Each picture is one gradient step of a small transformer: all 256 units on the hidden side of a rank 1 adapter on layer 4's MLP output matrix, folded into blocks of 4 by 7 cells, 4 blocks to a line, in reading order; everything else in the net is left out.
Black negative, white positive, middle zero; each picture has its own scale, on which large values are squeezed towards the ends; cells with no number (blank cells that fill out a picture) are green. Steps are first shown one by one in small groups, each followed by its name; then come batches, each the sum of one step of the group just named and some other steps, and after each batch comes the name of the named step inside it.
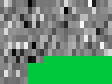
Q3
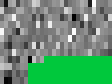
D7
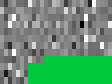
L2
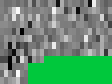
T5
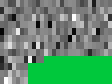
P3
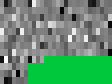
D7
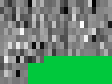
Q3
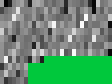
D7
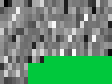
D7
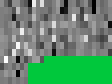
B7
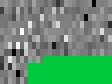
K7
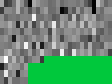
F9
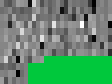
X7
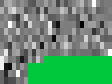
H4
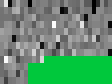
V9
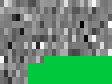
F9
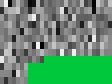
F9
